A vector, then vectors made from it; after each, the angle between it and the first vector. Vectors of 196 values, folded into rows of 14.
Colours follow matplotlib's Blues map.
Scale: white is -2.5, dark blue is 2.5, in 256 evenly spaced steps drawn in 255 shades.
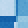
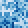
partly aligned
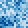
partly aligned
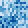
partly aligned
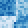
nearly opposite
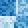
nearly opposite
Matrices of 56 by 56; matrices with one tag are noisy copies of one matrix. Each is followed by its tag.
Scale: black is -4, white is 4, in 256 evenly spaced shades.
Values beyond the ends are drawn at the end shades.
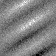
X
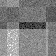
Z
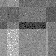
Z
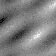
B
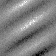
X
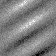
X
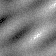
B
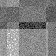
Z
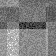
Z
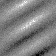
X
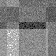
Z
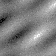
B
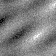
B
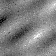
B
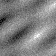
B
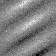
X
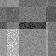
Z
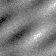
B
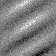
X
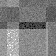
Z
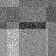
Z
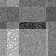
Z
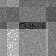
Z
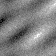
B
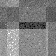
Z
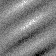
X
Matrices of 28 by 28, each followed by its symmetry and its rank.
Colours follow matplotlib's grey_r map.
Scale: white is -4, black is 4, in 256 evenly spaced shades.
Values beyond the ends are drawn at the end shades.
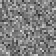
neither, full rank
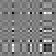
symmetric, rank one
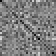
symmetric, rank five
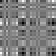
symmetric, rank one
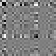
symmetric, rank two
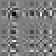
symmetric, rank two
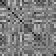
symmetric, rank five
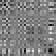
symmetric, rank three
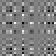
symmetric, rank one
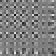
symmetric, rank two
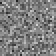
neither, full rank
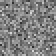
neither, full rank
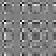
symmetric, rank two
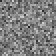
neither, full rank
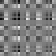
symmetric, rank one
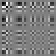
symmetric, rank one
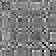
symmetric, rank three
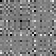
symmetric, rank three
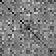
symmetric, rank five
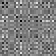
symmetric, rank two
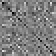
symmetric, rank five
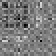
symmetric, rank three
